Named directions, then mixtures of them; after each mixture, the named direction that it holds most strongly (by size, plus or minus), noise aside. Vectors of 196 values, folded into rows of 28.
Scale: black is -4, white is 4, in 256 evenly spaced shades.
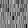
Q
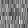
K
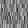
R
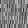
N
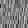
N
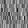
R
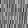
N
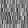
R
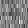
K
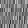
N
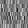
R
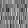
K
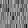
Q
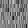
Q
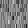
Q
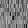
Q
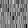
Q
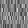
R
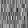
R
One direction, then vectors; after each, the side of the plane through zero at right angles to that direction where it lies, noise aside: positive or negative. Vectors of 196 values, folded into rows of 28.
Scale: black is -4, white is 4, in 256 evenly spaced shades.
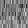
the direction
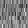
positive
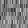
positive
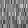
negative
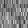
positive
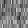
positive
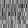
positive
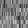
positive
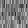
positive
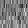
positive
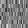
positive
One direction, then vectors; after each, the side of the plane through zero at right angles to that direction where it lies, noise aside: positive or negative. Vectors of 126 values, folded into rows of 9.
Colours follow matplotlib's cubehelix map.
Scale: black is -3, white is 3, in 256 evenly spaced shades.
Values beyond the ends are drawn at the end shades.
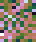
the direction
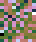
negative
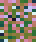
negative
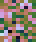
positive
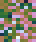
negative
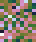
positive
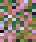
positive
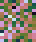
positive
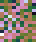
positive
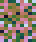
positive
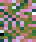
negative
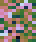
positive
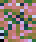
negative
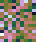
positive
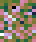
positive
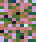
positive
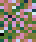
negative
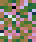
positive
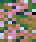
positive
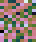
positive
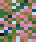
negative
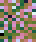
negative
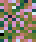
negative
